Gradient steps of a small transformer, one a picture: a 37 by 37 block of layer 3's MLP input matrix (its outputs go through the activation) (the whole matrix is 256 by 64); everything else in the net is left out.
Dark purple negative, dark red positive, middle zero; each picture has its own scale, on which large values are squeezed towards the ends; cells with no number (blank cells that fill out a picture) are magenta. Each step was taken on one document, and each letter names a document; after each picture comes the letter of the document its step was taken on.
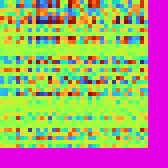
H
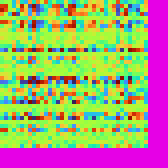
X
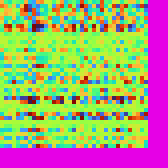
X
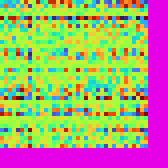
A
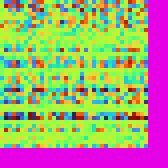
X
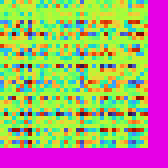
A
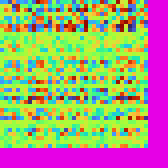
X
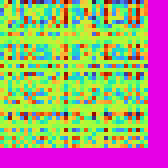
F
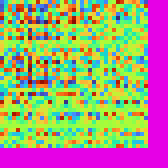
H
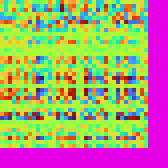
X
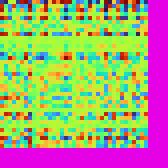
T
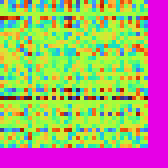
A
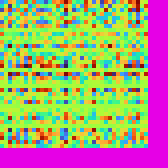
F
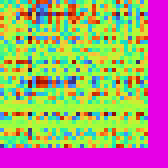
H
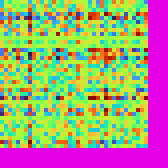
A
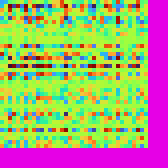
F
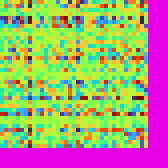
A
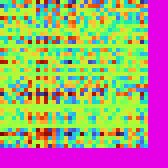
H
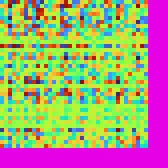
F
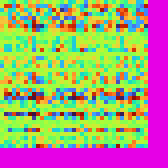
X
